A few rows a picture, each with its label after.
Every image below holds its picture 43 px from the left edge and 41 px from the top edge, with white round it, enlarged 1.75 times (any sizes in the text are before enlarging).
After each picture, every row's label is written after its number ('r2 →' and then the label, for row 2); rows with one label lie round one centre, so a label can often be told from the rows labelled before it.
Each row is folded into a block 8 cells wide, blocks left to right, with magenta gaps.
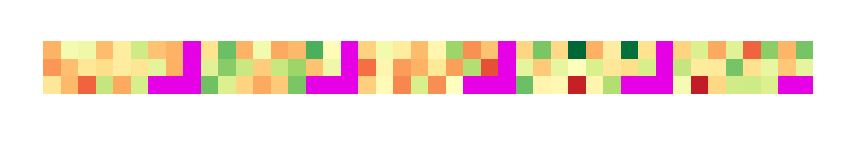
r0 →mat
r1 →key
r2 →mat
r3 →key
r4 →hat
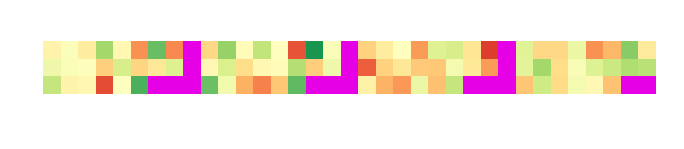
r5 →key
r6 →key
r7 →mat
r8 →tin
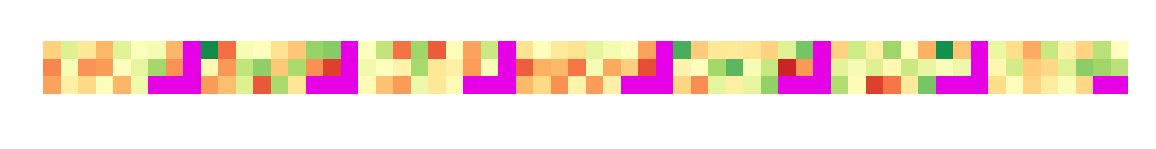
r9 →mat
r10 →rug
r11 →hat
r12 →mat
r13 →rug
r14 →key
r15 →tin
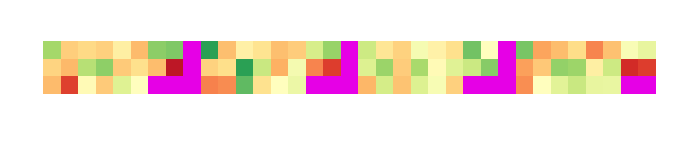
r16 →rug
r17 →rug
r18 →tin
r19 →rug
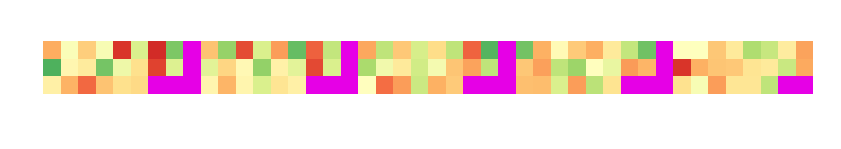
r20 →hat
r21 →hat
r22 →hat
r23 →rug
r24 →mat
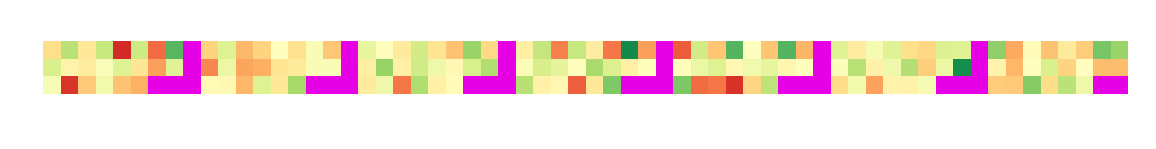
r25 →hat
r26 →mat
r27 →tin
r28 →key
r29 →key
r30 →tin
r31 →rug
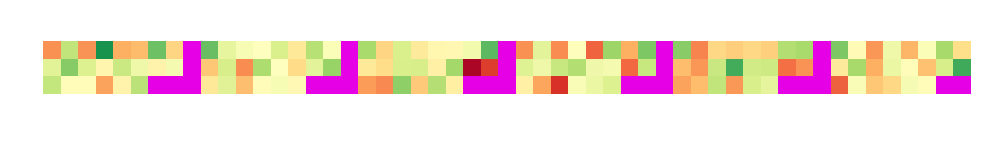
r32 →key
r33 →tin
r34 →rug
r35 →hat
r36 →rug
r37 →tin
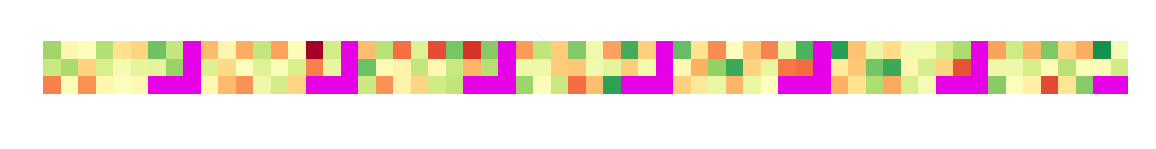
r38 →tin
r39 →hat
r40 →hat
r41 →key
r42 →rug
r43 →rug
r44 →key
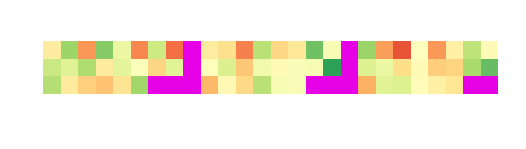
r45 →key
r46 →tin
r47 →tin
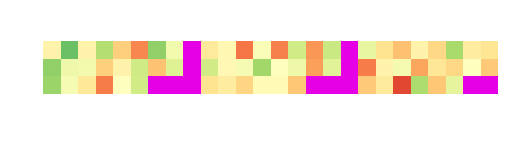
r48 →key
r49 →hat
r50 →mat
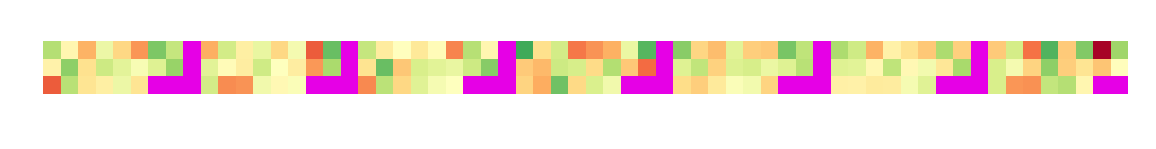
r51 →tin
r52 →hat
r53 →tin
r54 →rug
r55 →tin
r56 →tin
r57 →hat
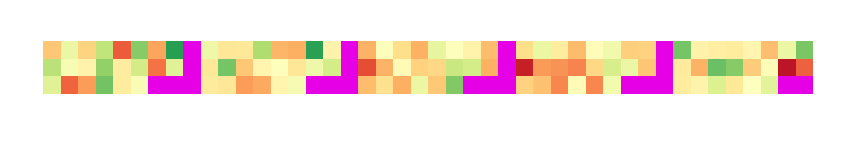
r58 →hat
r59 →tin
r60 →mat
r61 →mat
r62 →rug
